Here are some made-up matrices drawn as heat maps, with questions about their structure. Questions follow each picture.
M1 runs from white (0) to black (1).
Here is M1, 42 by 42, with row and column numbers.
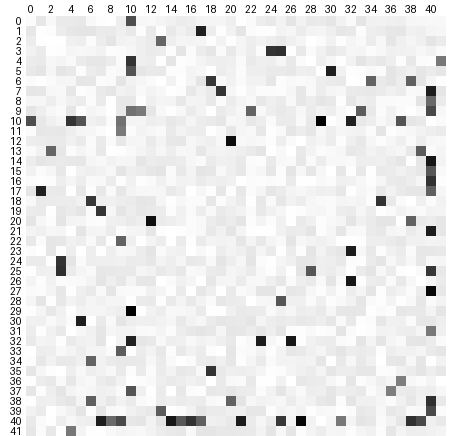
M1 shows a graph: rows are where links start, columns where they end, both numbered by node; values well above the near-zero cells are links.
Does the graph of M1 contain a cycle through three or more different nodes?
no
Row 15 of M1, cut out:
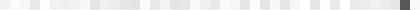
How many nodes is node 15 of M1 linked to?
1
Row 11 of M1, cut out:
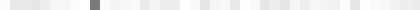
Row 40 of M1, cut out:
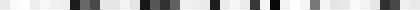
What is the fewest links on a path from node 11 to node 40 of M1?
2
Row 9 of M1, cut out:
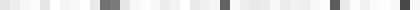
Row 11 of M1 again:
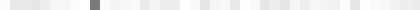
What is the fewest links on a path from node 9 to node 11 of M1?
1
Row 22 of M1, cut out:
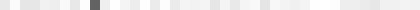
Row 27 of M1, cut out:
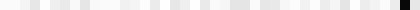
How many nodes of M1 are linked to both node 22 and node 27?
0
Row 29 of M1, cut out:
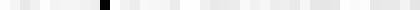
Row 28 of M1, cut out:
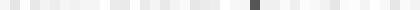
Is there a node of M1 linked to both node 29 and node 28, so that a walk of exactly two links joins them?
no
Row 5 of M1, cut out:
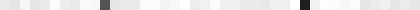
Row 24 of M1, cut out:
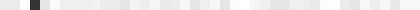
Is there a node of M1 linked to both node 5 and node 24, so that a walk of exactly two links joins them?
no
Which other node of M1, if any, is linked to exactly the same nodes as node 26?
node 23
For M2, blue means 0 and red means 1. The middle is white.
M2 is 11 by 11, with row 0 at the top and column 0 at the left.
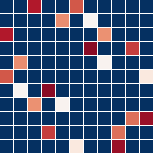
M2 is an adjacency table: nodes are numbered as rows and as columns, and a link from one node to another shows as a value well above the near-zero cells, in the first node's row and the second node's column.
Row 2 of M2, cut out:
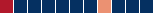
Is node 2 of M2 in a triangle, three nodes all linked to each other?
no
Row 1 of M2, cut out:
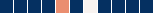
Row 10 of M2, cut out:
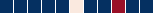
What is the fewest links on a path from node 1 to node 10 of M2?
5
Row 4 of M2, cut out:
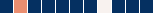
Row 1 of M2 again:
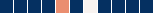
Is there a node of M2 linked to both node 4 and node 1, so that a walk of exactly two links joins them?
no
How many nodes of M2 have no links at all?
0
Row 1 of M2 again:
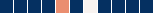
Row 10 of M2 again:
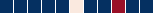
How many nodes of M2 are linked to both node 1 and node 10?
0
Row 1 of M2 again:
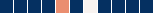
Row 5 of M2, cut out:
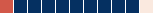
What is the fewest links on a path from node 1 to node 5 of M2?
5
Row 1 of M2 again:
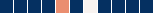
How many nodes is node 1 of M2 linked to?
2
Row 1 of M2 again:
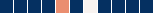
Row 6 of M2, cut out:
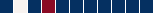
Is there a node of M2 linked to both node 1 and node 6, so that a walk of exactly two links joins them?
no
